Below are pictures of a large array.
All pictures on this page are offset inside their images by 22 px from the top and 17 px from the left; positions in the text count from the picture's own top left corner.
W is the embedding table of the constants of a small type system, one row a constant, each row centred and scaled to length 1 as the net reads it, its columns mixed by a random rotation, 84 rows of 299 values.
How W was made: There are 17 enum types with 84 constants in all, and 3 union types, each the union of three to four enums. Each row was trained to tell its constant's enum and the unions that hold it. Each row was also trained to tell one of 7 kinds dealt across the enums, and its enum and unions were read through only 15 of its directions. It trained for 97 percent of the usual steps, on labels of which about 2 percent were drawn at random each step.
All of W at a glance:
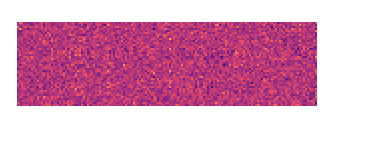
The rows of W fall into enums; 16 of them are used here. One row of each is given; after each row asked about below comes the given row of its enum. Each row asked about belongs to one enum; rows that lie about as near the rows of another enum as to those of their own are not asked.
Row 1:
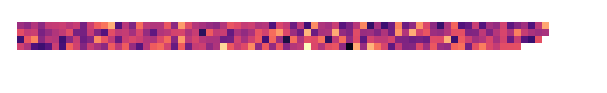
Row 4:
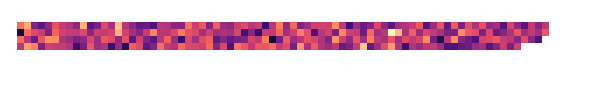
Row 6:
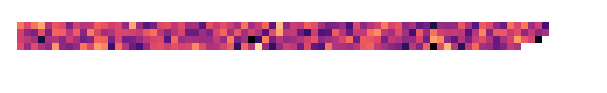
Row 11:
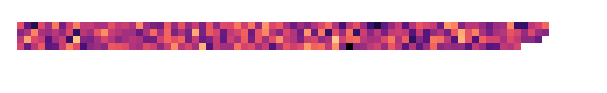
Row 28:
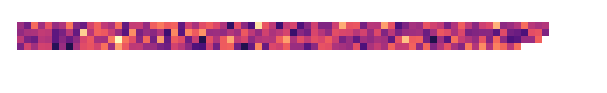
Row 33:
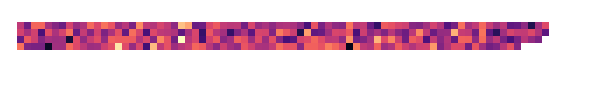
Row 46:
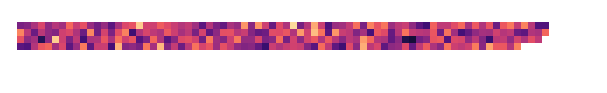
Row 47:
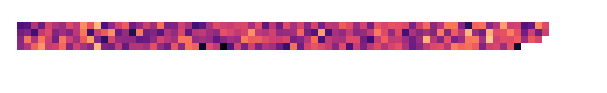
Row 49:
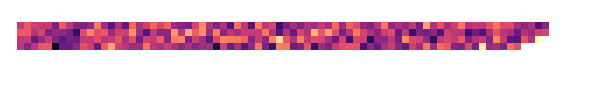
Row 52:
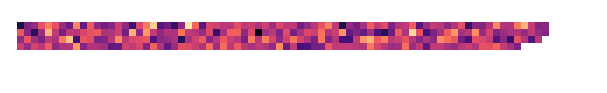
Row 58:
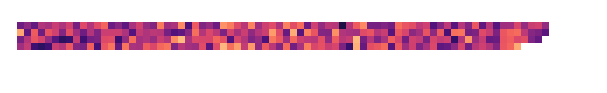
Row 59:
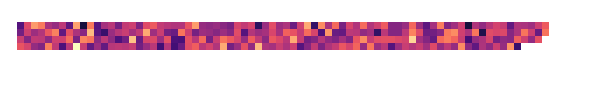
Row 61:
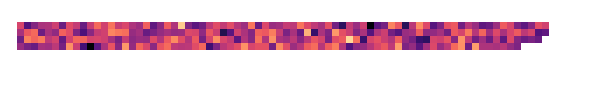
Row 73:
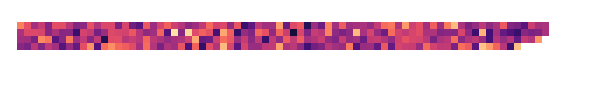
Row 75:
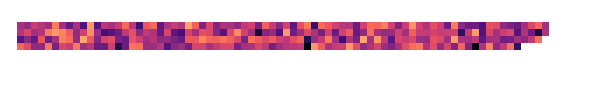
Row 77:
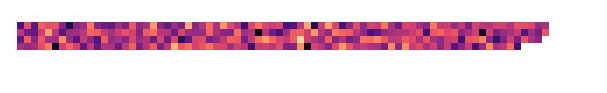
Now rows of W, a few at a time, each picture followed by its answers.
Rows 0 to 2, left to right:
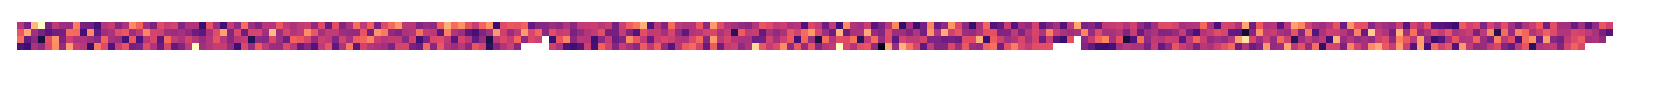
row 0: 59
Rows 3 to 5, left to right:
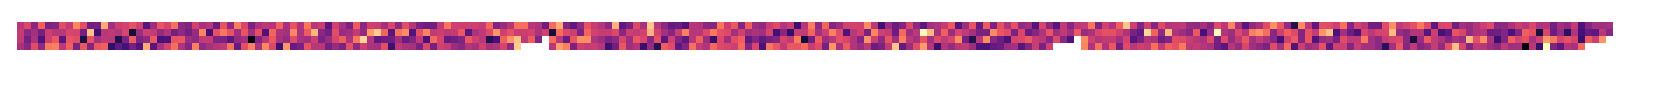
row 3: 58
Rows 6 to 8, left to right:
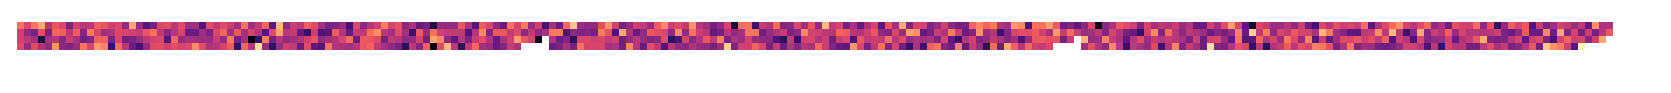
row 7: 59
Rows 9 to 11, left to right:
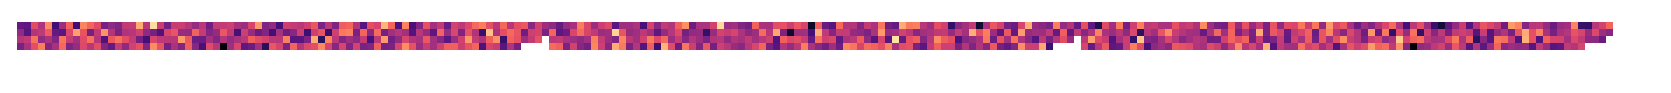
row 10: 28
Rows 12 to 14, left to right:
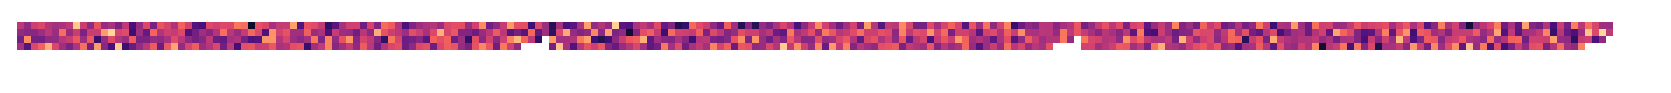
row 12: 47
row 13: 58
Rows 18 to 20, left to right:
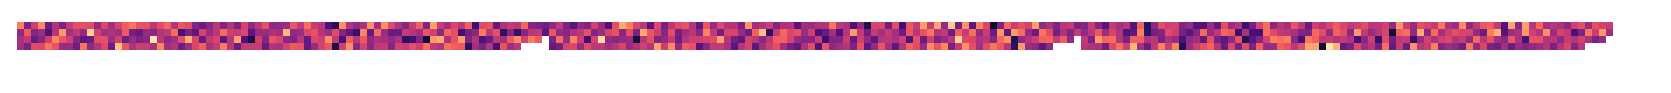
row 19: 73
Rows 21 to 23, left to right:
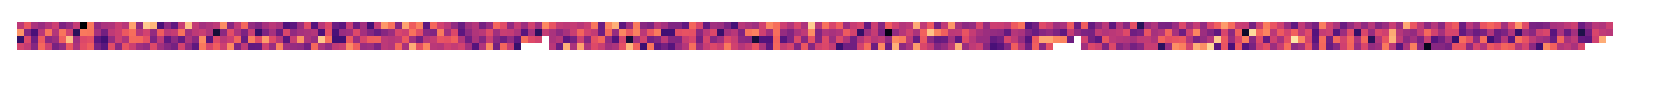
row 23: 75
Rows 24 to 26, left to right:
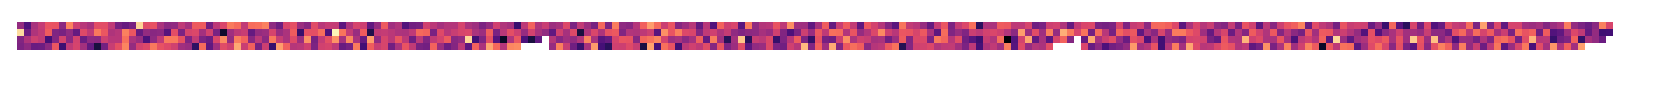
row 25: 28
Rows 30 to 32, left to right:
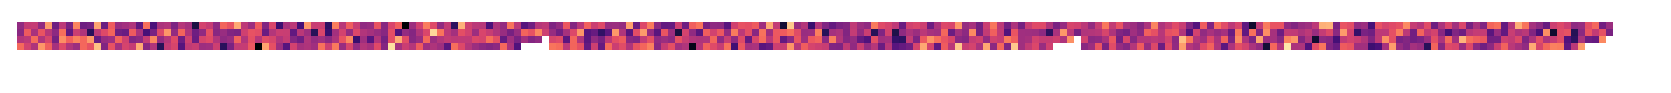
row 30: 47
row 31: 47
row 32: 52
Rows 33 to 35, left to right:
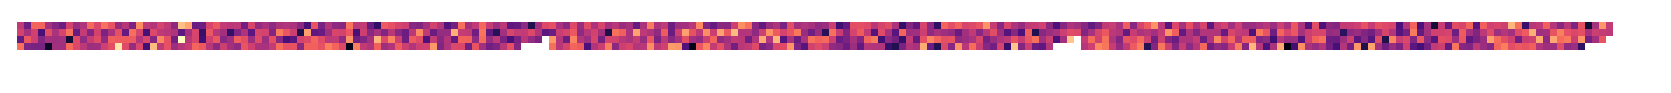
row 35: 11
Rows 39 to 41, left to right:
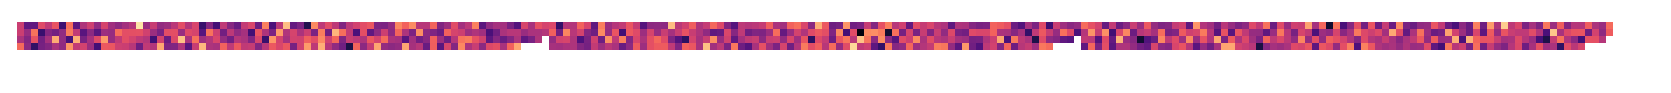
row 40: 28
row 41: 49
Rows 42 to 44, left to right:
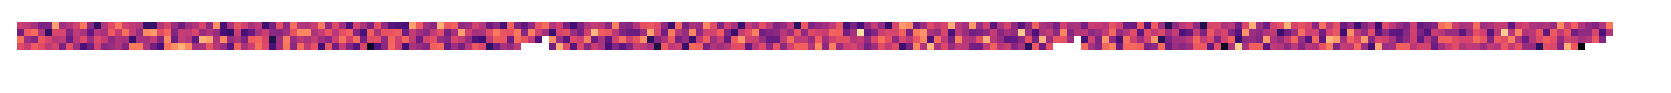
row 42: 11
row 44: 47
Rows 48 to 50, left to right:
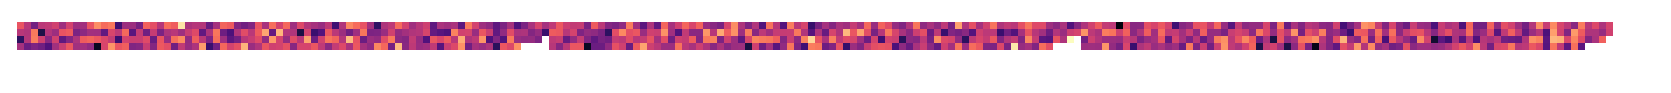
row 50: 49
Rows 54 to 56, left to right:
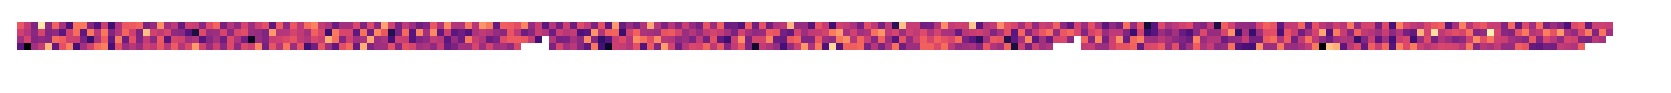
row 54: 77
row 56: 58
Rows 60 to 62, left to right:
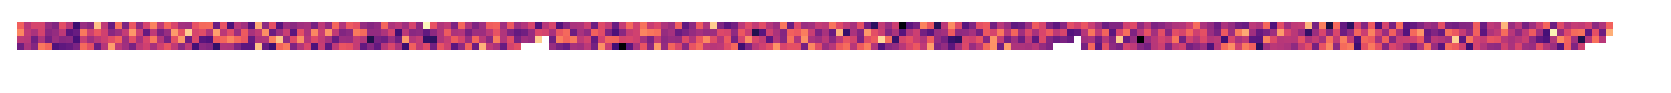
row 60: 49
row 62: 49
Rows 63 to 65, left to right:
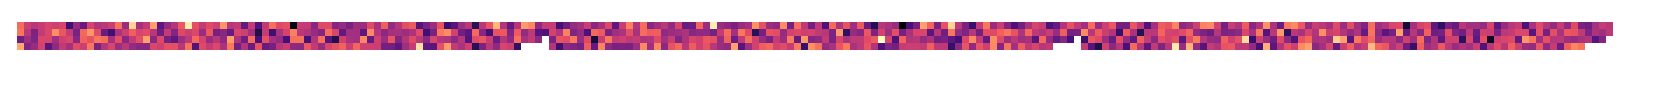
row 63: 6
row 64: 61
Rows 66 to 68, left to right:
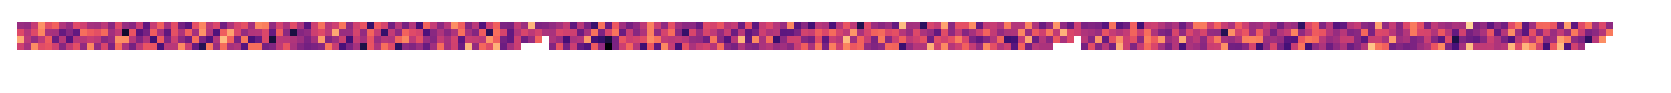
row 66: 52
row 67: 28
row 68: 46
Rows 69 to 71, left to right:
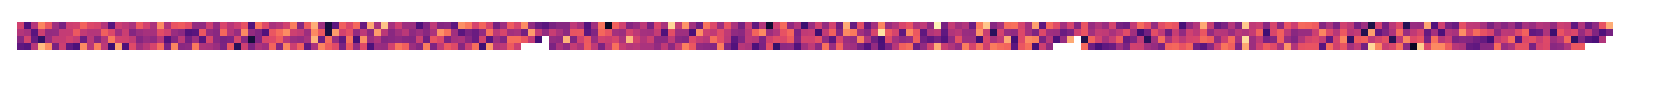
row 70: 46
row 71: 1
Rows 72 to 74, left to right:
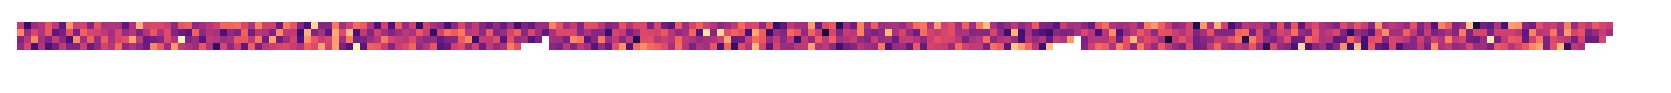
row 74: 52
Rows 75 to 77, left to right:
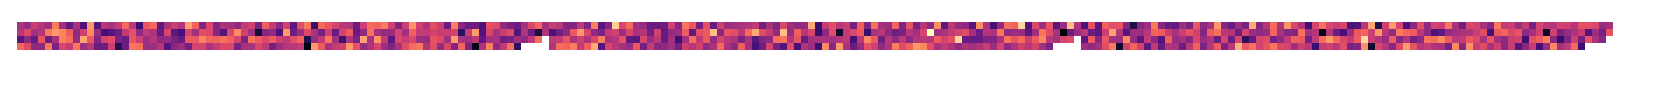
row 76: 4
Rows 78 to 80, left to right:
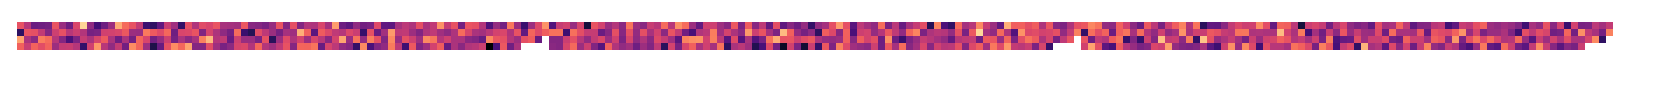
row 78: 11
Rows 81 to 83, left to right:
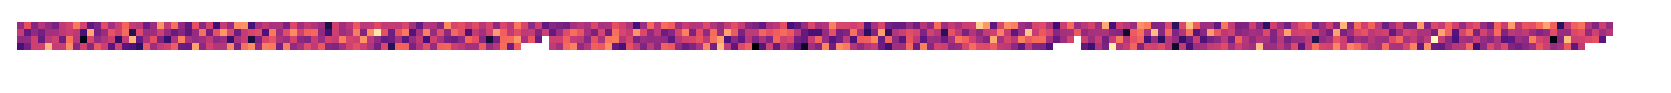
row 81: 58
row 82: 11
